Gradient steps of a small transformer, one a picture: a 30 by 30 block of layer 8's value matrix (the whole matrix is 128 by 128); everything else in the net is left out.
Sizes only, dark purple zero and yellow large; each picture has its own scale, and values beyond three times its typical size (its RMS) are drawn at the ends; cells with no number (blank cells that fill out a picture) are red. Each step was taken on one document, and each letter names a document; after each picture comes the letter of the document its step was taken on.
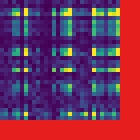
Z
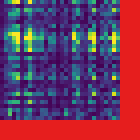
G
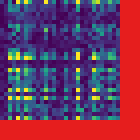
G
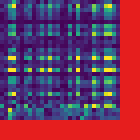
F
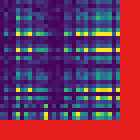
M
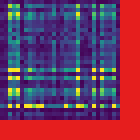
G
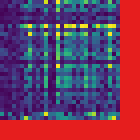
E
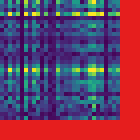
Z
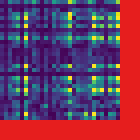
Z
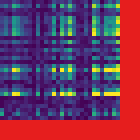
F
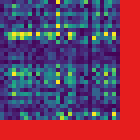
E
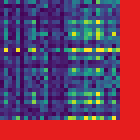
M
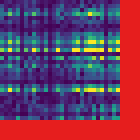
M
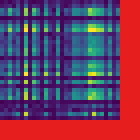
Z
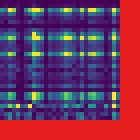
F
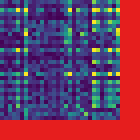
F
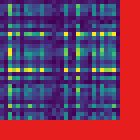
G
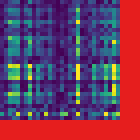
F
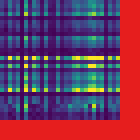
Z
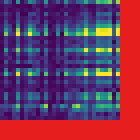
M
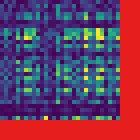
M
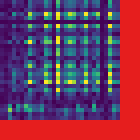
E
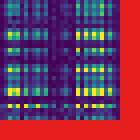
G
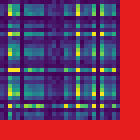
G
